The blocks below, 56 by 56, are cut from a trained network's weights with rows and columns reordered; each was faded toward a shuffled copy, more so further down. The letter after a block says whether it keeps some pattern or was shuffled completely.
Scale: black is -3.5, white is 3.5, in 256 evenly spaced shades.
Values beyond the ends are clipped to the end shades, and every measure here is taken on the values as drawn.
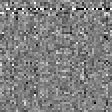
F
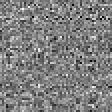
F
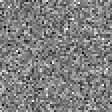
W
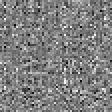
F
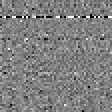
F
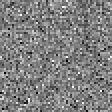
W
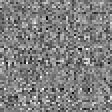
F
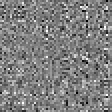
F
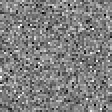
W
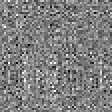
F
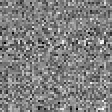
F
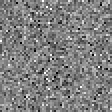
W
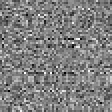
F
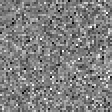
W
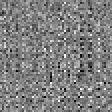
F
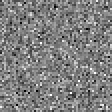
W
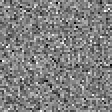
W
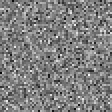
W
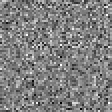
F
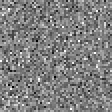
W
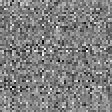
F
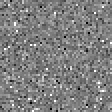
W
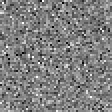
W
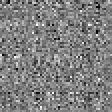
F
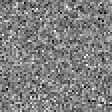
W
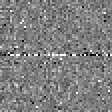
F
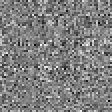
F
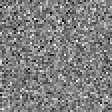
W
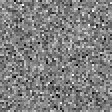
W
